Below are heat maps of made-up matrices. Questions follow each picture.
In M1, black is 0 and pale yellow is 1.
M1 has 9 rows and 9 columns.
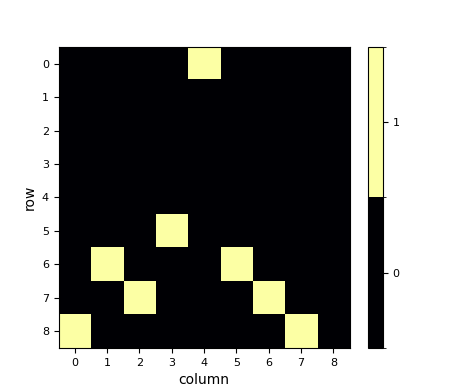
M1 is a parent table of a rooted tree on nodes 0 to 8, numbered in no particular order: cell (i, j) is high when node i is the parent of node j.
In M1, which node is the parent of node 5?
6
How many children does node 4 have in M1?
0
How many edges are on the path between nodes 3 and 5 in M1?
1
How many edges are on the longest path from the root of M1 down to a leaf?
4
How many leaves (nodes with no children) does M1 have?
4
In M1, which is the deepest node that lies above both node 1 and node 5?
6
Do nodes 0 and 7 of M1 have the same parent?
yes
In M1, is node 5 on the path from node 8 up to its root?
no
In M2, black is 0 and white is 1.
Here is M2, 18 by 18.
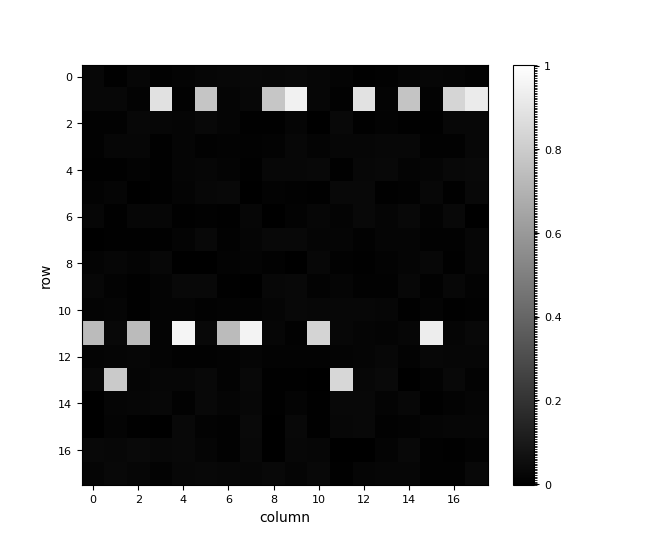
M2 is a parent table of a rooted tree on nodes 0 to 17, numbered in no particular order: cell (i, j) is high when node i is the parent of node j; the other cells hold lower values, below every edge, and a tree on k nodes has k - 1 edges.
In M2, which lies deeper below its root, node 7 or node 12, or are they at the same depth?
the same depth
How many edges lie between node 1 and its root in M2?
1
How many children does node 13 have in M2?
2
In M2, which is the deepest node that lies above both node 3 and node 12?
1
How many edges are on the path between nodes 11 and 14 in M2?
3
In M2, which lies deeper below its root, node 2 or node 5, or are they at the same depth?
the same depth
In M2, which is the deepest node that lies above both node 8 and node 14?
1
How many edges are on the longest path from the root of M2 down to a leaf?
2
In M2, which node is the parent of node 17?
1
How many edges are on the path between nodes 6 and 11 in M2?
1
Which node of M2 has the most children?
1
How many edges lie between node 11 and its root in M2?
1
